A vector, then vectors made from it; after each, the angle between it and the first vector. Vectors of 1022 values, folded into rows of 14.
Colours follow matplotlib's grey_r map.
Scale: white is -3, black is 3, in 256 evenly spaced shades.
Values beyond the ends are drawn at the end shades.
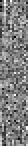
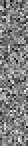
partly opposed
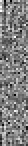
nearly opposite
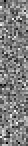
partly opposed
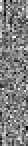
nearly opposite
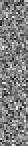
orthogonal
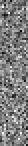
partly opposed
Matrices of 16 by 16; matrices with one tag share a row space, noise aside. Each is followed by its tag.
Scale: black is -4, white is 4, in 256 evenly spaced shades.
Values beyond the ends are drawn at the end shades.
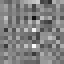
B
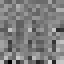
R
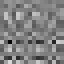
R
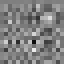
B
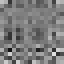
R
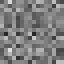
R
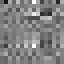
B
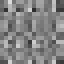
R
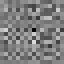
B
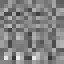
R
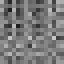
R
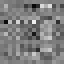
B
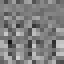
R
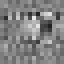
B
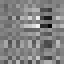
B
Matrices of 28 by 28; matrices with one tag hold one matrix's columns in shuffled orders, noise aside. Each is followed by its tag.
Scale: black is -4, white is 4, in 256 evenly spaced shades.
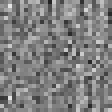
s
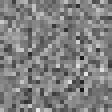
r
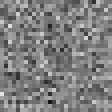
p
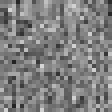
s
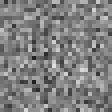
r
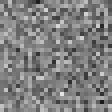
p
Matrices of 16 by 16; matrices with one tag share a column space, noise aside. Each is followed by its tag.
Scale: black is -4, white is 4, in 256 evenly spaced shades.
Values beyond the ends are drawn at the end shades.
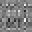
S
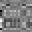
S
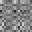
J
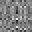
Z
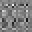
S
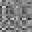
Z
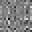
Z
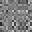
J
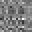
Z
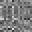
Z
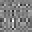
S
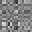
J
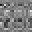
S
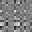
J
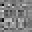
S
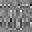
S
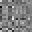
Z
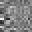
Z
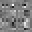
S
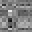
S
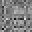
Z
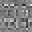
S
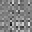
J
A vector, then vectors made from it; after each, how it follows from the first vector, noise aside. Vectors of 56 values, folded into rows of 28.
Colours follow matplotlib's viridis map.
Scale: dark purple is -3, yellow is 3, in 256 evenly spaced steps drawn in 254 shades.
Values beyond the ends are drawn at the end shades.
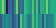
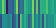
copied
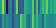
copied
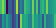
copied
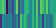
copied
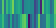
wrapped around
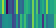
copied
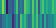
copied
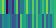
copied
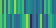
wrapped around
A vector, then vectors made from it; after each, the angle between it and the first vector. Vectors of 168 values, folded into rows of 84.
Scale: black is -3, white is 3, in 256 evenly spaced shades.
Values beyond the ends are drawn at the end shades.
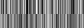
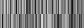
partly aligned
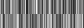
partly aligned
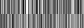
nearly opposite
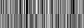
nearly parallel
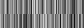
partly aligned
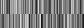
partly opposed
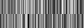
partly opposed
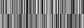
nearly parallel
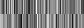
partly aligned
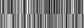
partly opposed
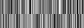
orthogonal
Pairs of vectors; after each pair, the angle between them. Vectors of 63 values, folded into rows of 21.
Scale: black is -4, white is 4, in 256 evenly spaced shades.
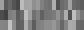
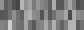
nearly parallel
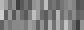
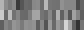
nearly parallel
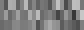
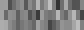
nearly opposite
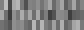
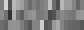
partly aligned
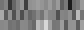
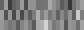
nearly parallel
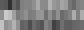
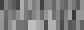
orthogonal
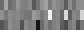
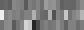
partly aligned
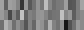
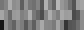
partly aligned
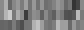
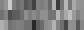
partly opposed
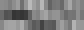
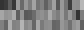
orthogonal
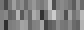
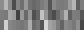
nearly opposite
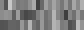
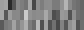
partly opposed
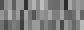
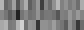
partly opposed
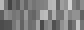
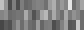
nearly parallel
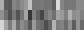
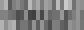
partly aligned
